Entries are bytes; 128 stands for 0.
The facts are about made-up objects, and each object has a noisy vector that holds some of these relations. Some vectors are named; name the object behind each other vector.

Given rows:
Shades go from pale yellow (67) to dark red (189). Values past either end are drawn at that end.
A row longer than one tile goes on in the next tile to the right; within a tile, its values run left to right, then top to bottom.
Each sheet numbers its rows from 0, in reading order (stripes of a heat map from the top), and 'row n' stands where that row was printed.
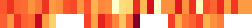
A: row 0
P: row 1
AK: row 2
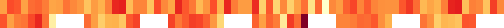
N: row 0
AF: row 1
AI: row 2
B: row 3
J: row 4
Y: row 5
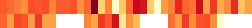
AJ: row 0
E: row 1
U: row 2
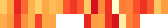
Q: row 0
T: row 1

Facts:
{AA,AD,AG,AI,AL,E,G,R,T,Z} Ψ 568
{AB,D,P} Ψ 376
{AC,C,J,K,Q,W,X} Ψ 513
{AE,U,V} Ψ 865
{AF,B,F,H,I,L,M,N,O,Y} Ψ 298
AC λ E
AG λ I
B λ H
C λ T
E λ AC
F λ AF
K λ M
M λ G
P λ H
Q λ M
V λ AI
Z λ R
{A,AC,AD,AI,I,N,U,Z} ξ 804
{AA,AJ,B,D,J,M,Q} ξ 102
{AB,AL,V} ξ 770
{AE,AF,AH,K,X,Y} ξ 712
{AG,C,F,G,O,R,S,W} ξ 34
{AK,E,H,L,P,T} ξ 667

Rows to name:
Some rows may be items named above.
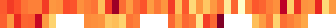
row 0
A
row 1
AE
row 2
B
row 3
V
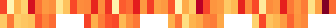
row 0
F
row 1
AK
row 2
O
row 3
W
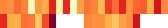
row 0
H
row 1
AH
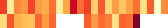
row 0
C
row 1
B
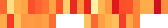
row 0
R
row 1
S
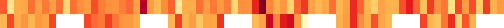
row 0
AG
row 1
AA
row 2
AG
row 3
AC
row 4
Q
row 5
L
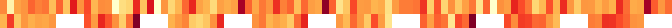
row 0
G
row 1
P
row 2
K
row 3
X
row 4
M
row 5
B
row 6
Z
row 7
D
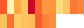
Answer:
F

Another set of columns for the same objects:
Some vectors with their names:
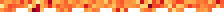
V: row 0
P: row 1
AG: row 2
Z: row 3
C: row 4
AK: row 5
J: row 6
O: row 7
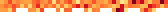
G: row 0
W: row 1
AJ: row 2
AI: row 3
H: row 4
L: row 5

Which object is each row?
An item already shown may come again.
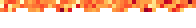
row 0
Q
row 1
G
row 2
AC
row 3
X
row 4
AL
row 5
B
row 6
L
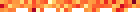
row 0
Z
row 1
K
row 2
D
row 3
AB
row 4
T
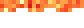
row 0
A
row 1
AE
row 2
V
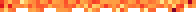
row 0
AH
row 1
R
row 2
R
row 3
J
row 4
AA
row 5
U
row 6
E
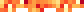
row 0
M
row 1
S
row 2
M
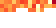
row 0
F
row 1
M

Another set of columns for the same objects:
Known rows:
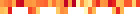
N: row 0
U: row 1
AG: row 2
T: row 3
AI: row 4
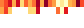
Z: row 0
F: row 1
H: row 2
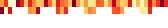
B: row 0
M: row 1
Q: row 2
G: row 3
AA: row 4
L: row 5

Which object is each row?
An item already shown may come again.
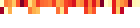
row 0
P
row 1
AE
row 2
S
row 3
V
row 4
AB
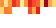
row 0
R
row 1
Q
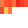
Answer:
A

